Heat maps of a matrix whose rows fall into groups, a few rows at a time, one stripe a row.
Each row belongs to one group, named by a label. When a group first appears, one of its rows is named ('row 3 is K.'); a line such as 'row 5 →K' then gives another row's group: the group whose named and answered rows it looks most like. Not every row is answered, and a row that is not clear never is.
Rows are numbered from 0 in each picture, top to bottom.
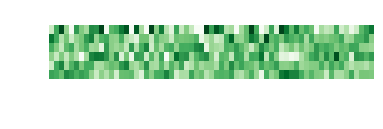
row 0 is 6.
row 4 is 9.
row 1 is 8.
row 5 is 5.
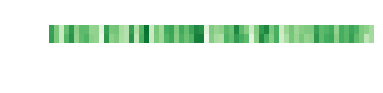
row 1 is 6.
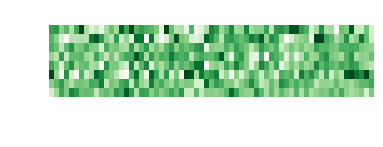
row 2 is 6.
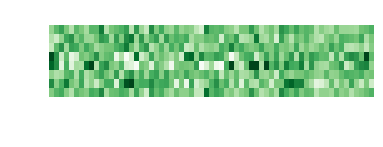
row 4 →8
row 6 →5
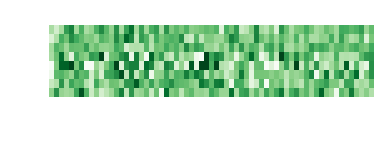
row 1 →9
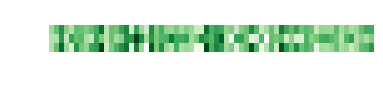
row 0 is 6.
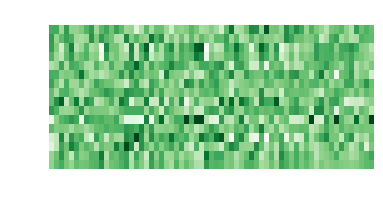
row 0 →8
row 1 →5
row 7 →5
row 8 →9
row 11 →5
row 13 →9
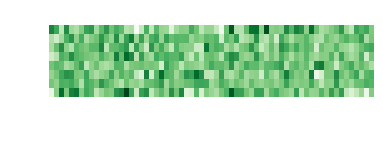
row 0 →8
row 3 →9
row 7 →9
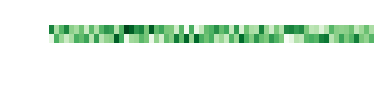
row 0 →5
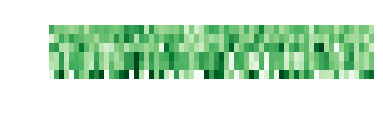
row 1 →9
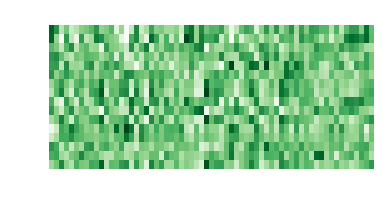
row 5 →5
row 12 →9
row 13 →8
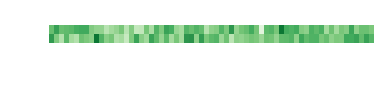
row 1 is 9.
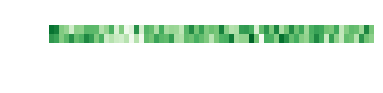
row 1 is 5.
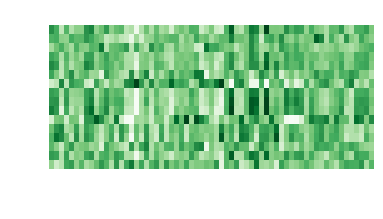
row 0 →8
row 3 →8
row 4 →8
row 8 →8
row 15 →9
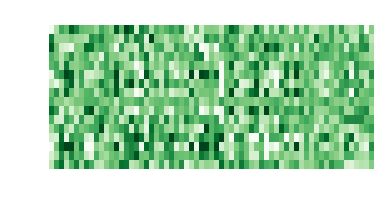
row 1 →5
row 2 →8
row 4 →8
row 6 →9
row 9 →8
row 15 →9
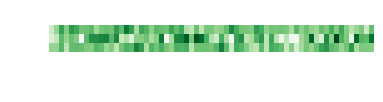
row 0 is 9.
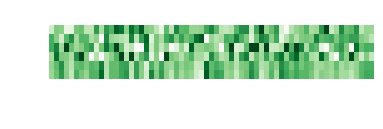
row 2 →8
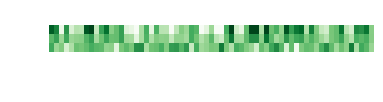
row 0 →8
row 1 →8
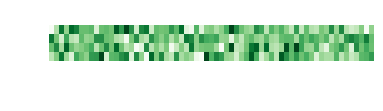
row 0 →9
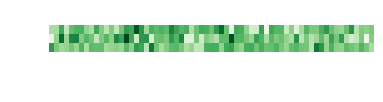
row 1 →9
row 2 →5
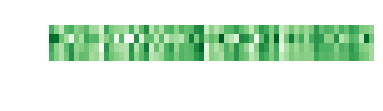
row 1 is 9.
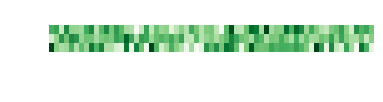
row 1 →9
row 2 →5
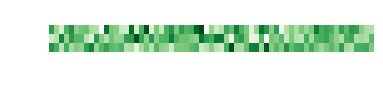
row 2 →8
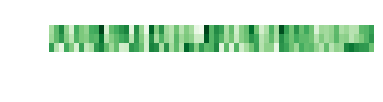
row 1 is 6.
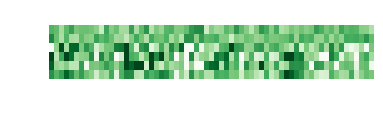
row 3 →5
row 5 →5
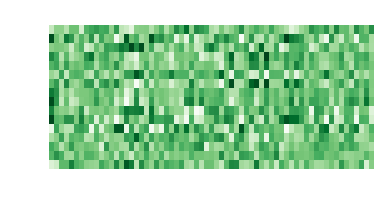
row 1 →5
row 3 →8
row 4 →8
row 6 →8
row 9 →5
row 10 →5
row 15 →9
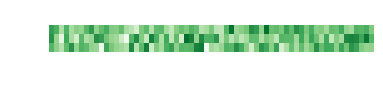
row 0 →8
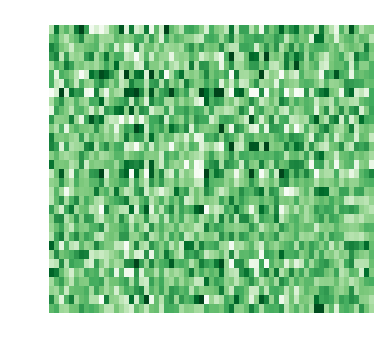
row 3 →8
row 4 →8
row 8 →6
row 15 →5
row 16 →6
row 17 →6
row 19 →9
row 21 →9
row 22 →6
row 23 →9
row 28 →6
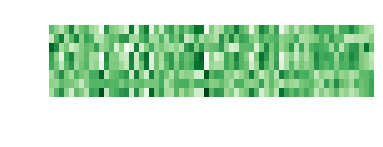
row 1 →9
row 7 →6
